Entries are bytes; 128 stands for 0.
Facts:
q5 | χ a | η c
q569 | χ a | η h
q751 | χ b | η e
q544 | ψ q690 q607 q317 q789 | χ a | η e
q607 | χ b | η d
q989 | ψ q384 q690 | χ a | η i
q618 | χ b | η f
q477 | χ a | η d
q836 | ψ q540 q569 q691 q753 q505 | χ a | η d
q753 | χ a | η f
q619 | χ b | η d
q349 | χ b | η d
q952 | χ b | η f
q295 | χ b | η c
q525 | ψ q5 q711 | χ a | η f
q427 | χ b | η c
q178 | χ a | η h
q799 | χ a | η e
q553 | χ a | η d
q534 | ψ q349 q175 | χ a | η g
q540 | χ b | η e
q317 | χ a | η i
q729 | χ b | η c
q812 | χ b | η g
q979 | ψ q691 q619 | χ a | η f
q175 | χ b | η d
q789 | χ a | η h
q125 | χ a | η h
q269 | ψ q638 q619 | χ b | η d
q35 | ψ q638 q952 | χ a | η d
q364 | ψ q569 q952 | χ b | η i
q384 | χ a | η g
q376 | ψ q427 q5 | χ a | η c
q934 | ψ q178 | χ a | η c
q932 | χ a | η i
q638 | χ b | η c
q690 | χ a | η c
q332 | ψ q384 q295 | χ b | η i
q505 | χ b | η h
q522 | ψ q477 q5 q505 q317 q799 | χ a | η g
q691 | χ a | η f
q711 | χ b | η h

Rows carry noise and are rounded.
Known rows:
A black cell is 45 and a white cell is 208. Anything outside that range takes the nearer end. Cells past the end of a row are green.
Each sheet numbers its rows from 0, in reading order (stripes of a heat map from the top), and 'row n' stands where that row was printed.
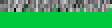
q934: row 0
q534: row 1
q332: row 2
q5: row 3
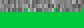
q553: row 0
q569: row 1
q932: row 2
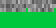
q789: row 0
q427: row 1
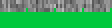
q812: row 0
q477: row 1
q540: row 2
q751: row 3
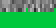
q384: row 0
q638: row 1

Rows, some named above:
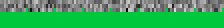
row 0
q690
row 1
q332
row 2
q789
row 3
q691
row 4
q934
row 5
q952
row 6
q836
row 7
q384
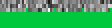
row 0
q522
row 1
q364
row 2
q638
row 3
q525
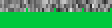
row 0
q569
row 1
q178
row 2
q989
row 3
q35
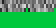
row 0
q269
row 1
q979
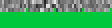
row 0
q569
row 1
q544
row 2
q619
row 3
q505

